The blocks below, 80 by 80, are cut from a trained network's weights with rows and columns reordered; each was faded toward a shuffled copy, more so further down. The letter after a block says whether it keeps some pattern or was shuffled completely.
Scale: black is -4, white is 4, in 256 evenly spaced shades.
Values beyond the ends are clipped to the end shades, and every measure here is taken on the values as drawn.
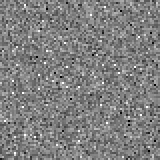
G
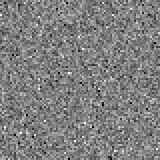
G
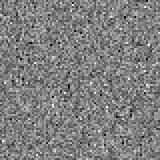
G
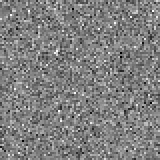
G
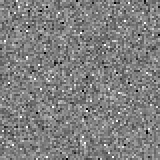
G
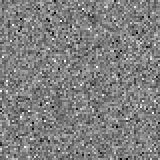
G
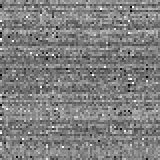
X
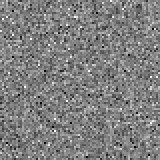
G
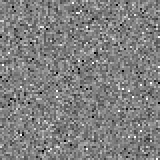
G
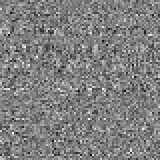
X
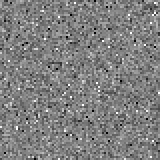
G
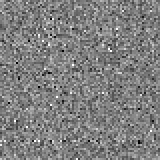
X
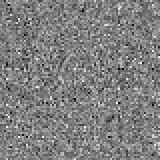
X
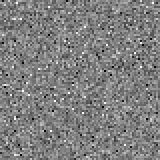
G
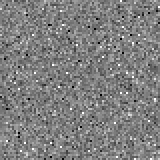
G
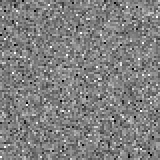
G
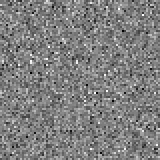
G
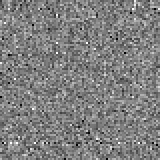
X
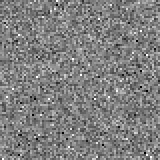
G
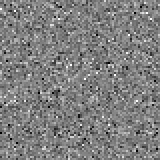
X
